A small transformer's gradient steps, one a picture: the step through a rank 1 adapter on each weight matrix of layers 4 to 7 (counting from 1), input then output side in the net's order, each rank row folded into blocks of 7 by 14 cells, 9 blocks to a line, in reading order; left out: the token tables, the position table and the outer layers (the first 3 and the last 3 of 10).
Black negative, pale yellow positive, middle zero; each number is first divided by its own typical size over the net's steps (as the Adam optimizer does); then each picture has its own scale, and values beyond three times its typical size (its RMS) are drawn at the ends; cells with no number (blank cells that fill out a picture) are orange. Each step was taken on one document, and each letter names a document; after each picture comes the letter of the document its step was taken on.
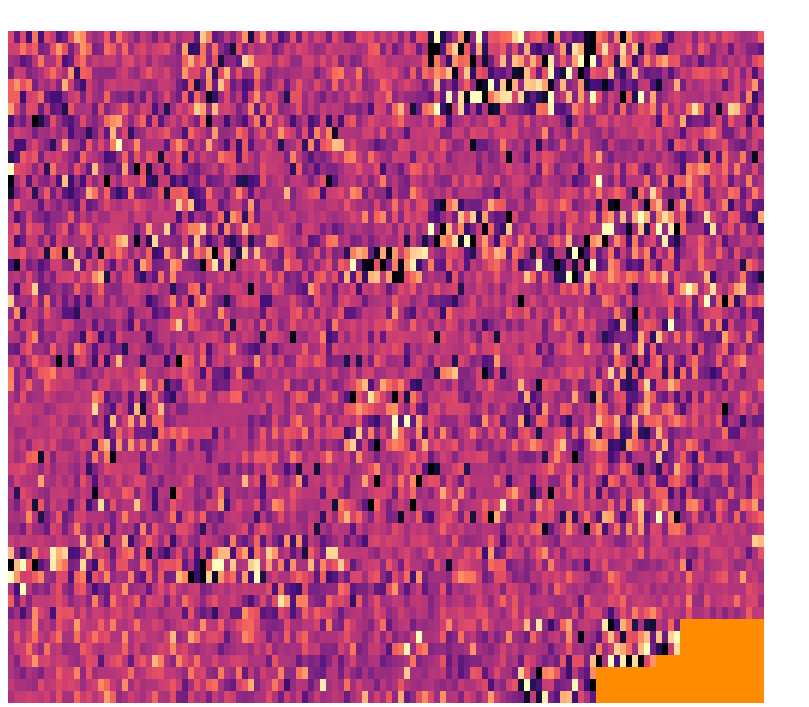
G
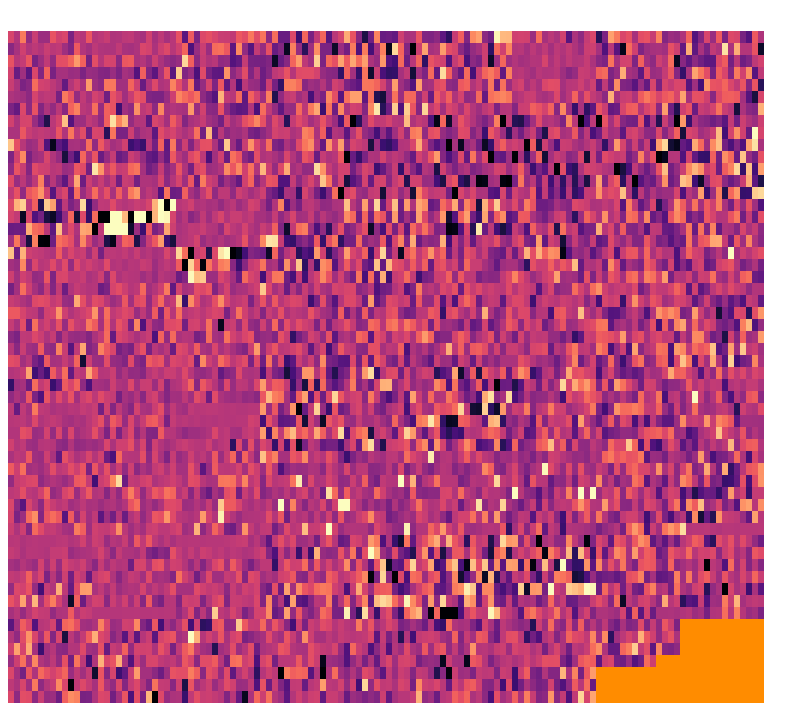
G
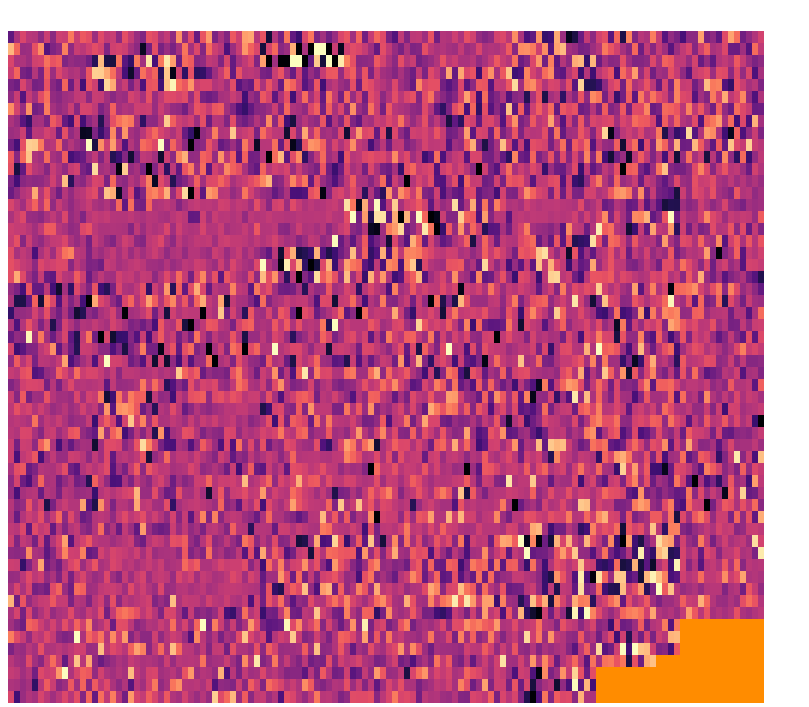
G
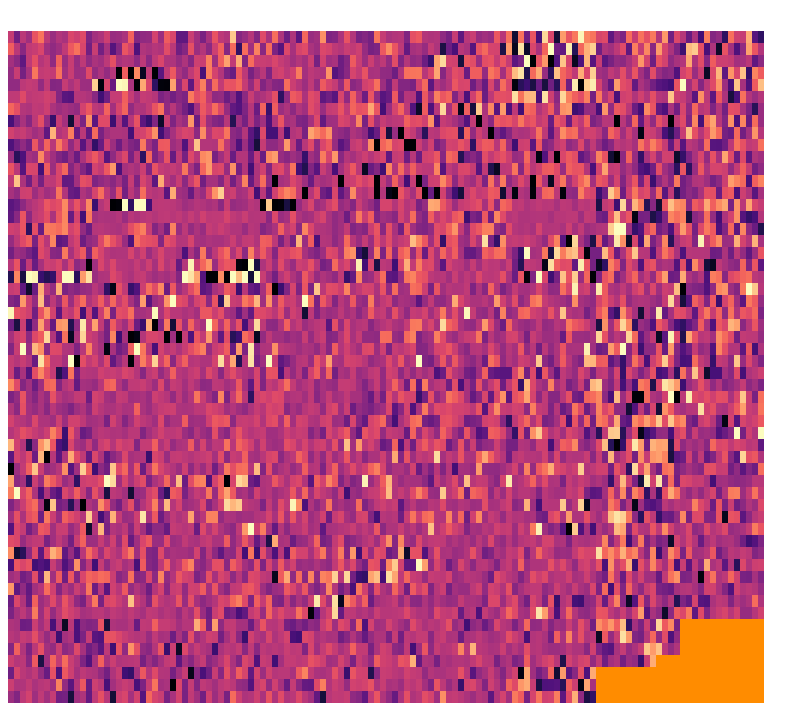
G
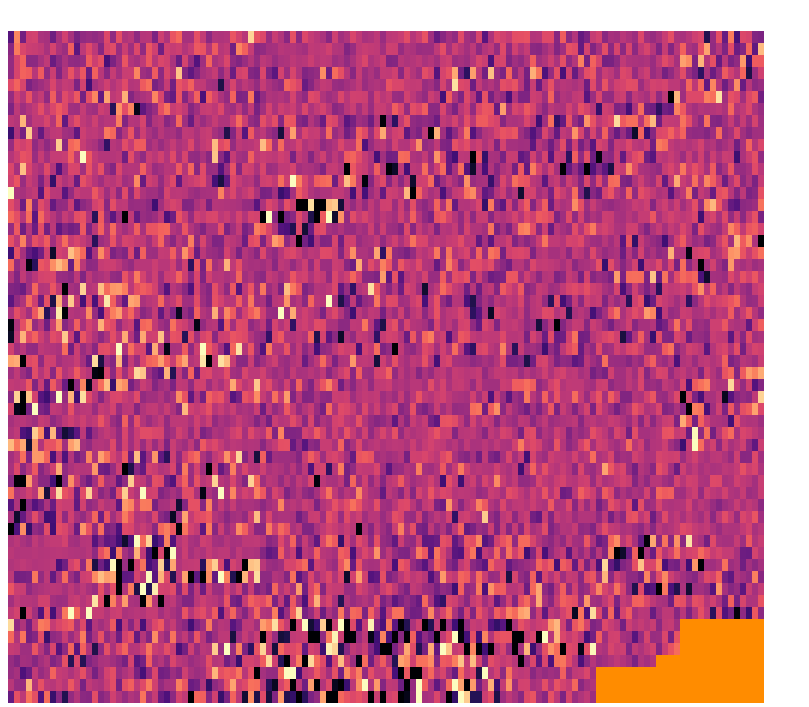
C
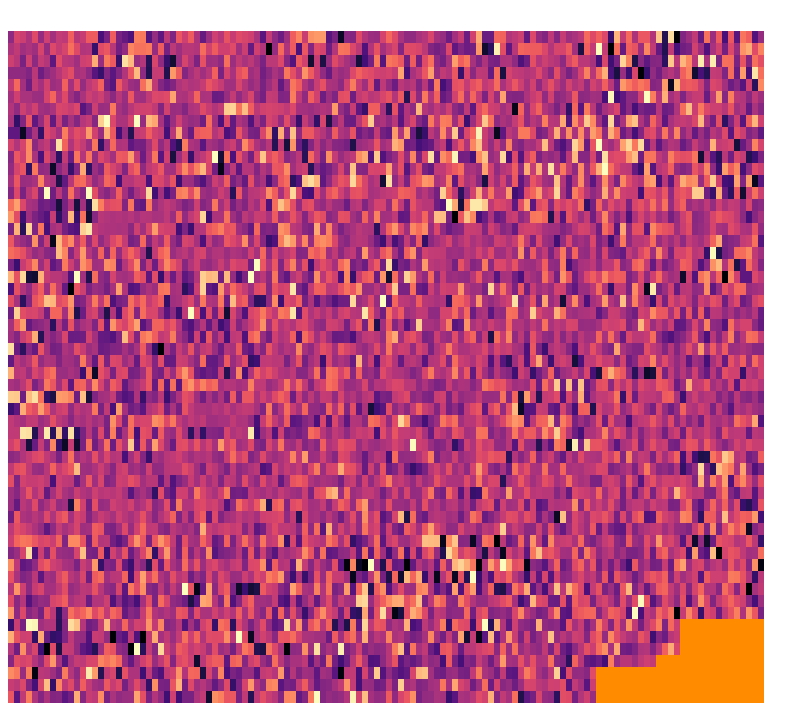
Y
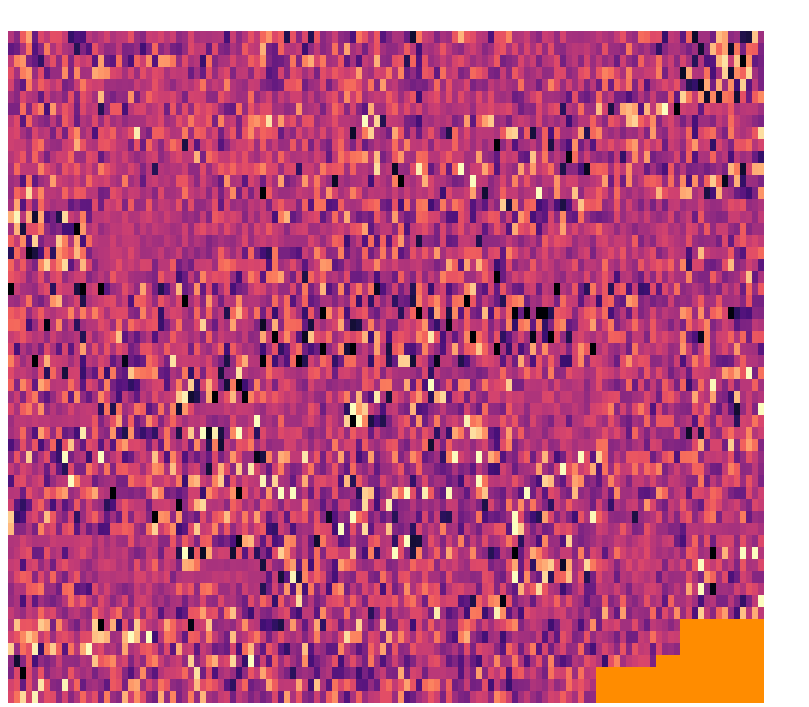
Y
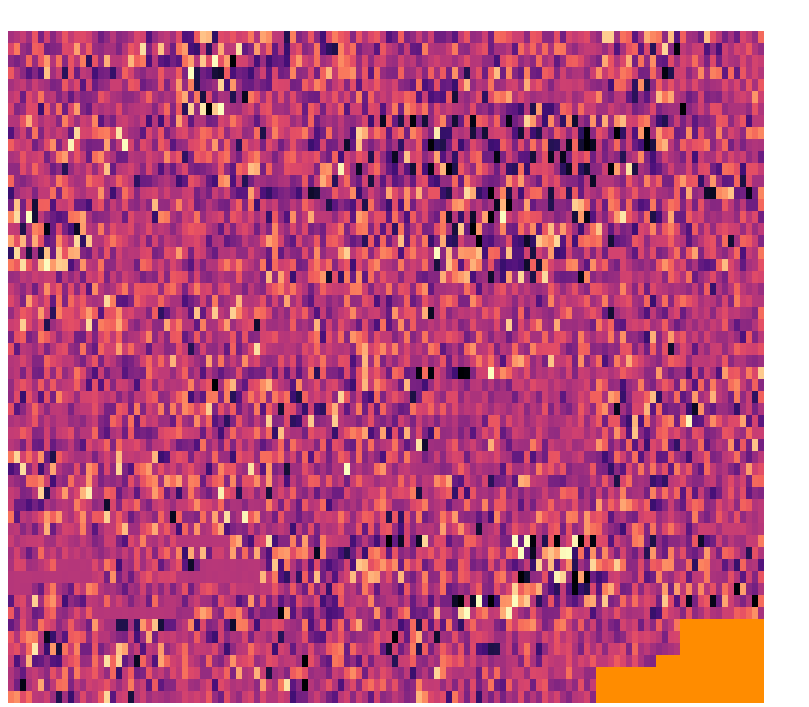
Y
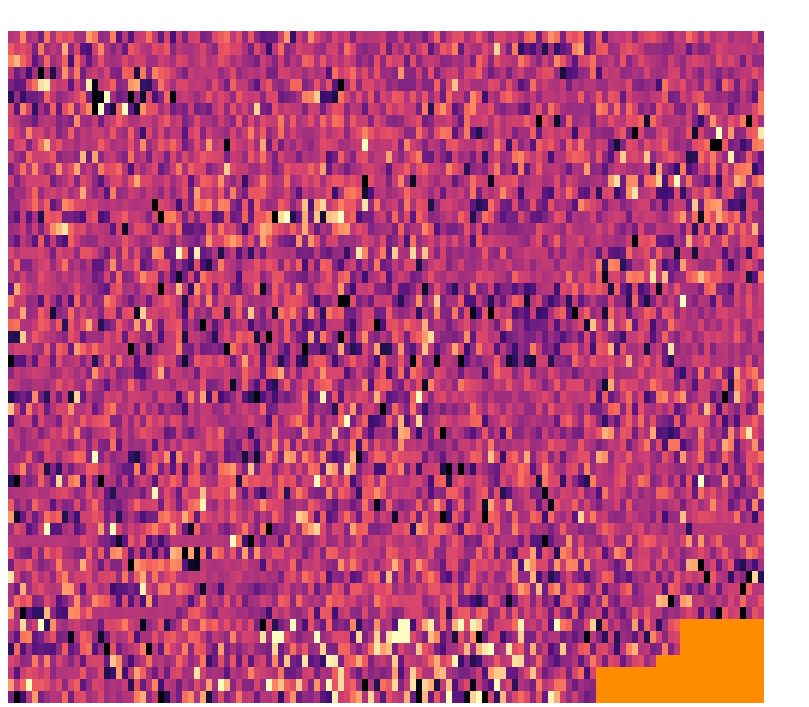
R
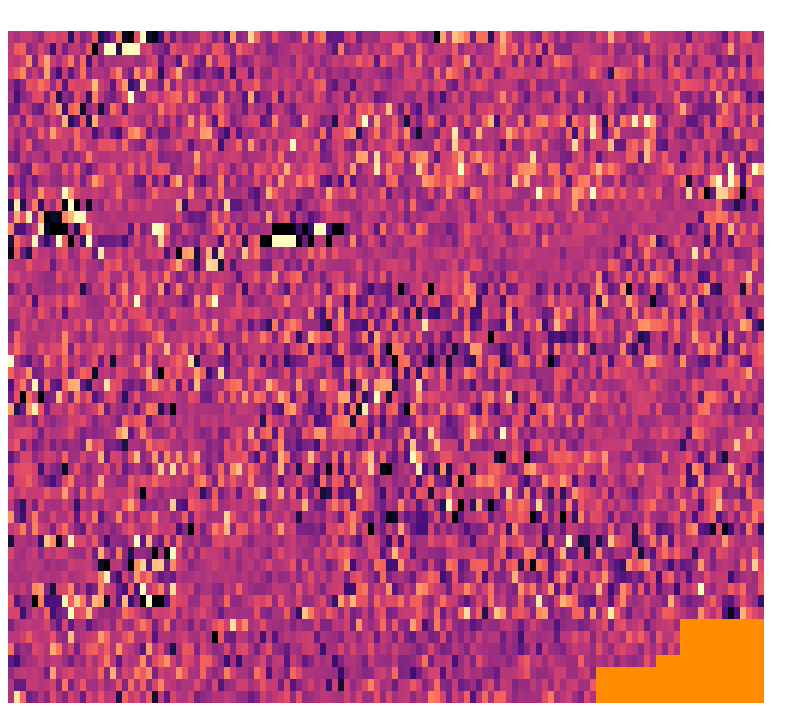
R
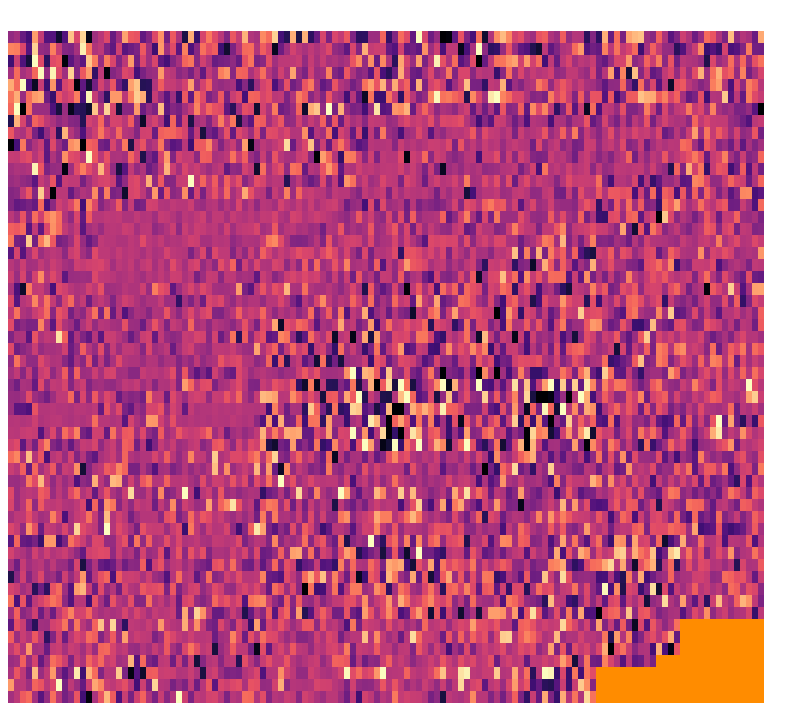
G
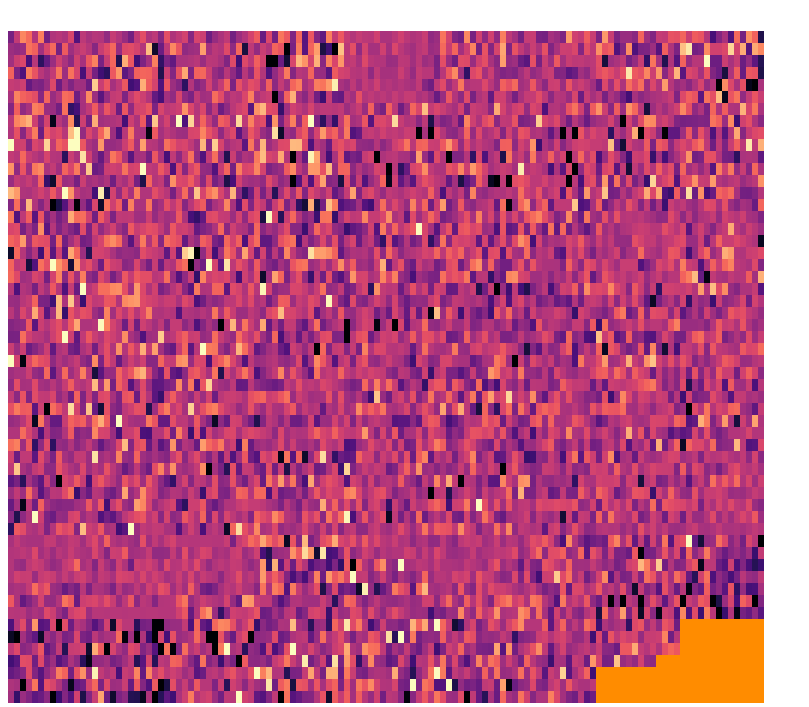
C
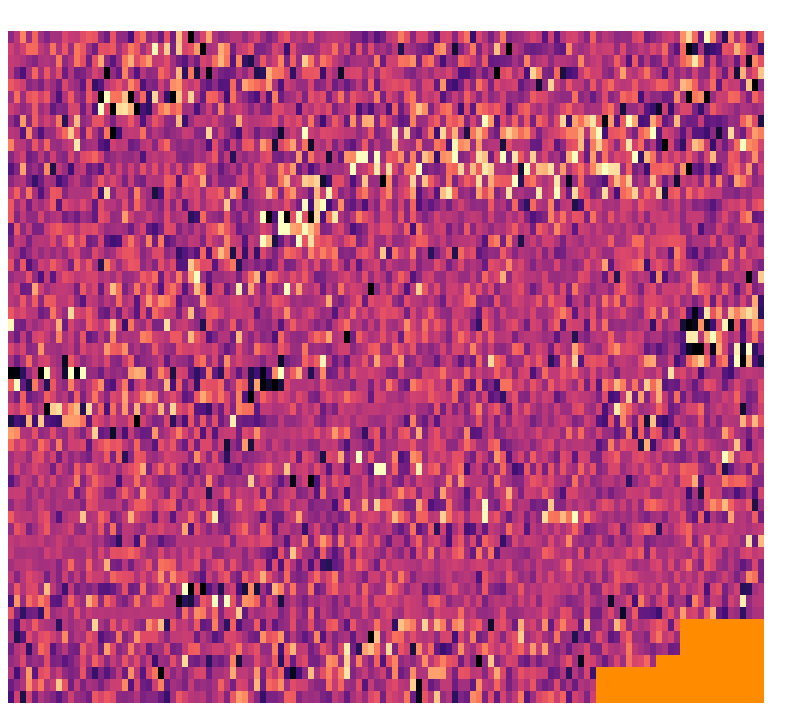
C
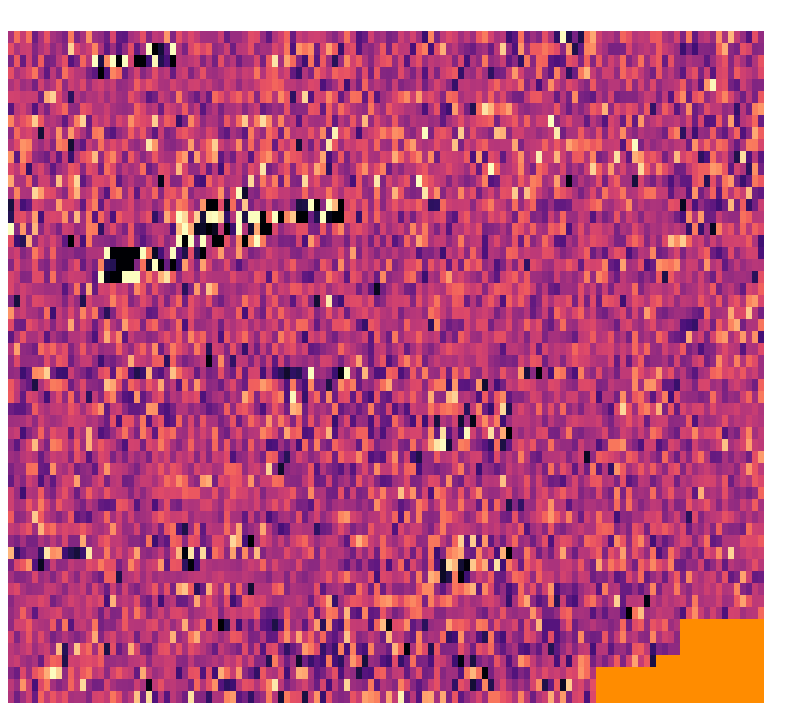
Y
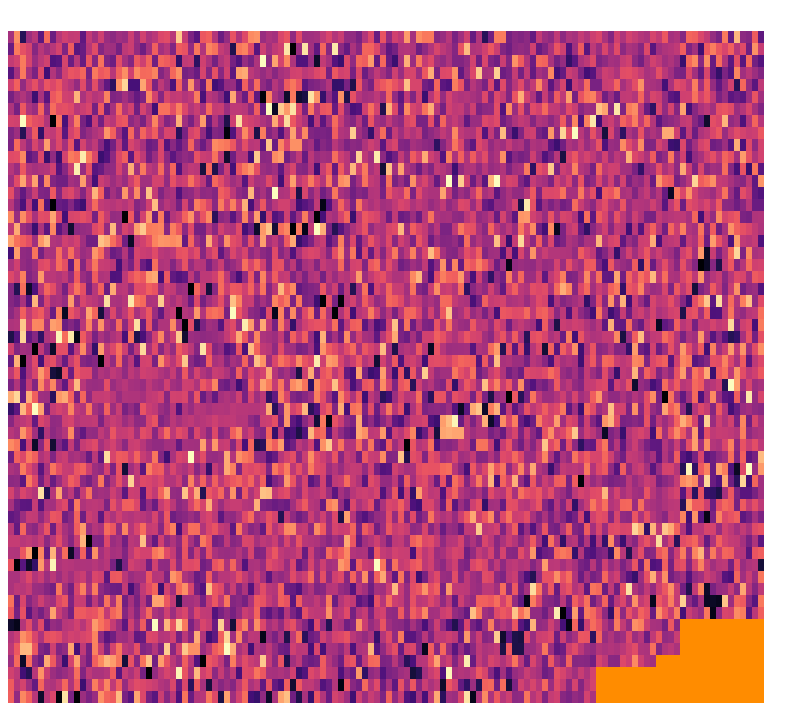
Y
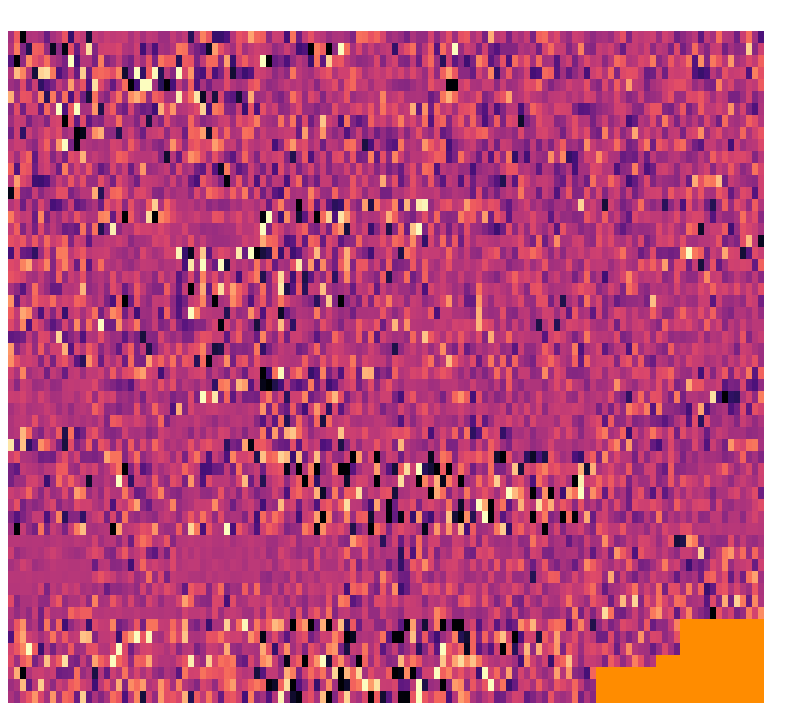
C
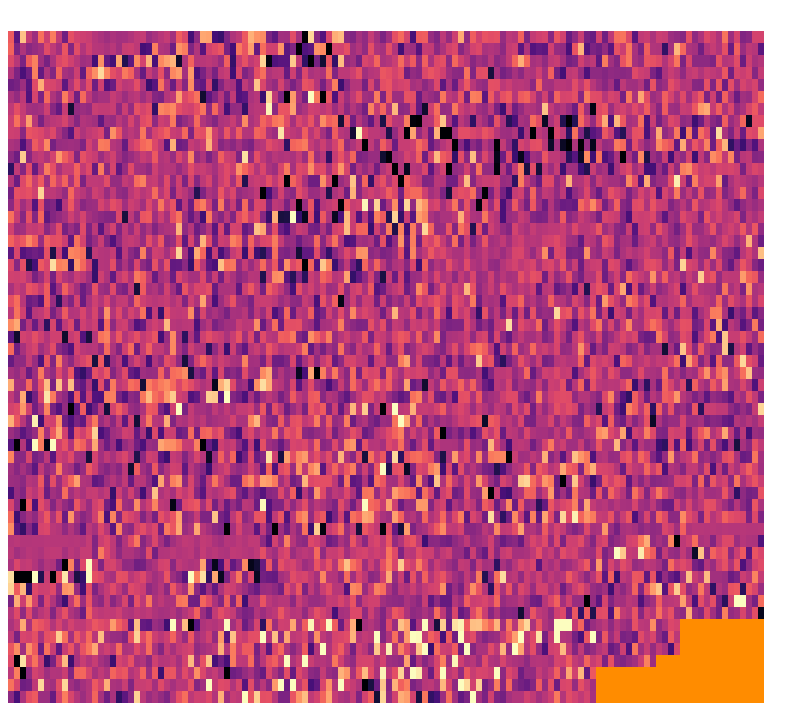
C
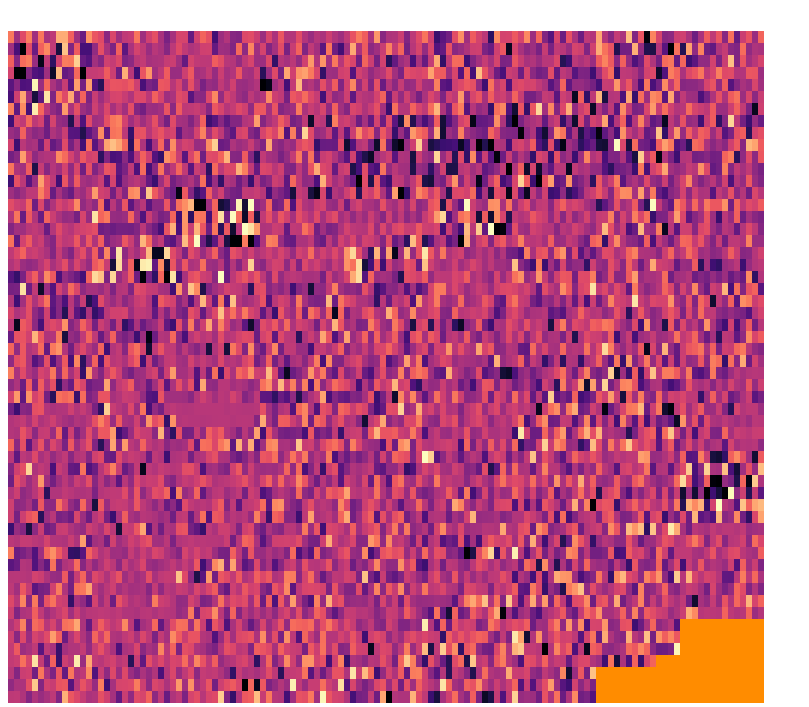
G
